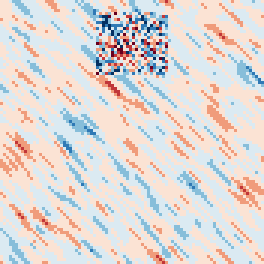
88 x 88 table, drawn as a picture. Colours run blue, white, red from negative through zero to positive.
Values change most from cell to cell in the top middle. An odd patch, rougher than its surroundings, sits in the top middle. Streaks slant down to the right. The halves do not mirror each other.
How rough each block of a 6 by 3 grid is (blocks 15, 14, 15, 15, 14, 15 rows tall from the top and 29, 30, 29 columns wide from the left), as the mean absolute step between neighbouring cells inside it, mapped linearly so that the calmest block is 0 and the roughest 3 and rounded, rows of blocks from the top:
0 3 0 | 0 3 0 | 0 0 0 | 0 0 0 | 0 0 0 | 0 0 0
